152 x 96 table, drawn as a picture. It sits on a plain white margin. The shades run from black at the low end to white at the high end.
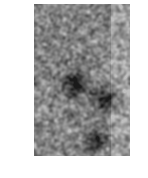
Ninth with the lowest average: centre. Dips: three. Seam: vertical, 80% of the way across, the right part higher. Average level on the scale: 50%.
